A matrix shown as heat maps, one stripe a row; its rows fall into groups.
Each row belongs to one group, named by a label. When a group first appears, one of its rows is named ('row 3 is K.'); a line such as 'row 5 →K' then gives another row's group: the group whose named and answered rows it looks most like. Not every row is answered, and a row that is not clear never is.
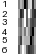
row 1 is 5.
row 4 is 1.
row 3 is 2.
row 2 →2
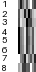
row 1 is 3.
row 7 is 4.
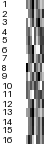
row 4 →2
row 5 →2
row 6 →5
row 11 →2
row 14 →4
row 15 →4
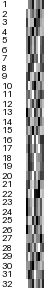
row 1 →4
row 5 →3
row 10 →5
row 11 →2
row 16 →2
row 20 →2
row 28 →3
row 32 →4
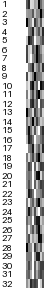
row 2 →1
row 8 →4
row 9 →5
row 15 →3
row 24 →3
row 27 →1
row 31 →2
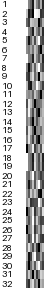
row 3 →1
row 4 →4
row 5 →3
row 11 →1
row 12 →5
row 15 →5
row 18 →4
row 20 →2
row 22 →1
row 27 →2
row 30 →3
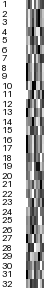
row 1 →2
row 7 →2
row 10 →5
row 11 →4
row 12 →3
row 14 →5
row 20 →2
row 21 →1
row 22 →2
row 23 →4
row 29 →1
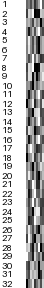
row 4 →3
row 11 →3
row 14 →3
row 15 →5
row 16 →3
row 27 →5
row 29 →4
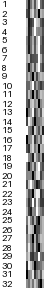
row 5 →3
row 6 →3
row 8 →3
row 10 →2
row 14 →5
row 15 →4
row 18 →4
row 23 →2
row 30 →5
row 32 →1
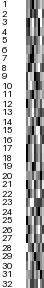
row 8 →3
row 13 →2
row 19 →5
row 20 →1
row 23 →2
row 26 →3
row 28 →4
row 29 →5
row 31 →1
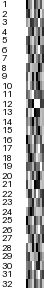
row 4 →4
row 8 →1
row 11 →2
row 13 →5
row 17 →3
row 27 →4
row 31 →3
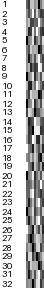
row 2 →2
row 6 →1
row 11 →1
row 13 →5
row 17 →4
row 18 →1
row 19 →4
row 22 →2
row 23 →3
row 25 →3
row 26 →4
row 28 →5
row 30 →1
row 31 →3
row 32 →5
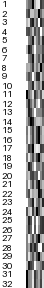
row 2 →1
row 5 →4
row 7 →4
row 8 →1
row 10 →4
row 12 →3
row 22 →1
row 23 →4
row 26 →2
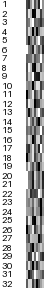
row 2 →5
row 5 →3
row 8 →5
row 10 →5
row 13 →3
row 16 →5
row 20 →4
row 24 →1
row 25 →5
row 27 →1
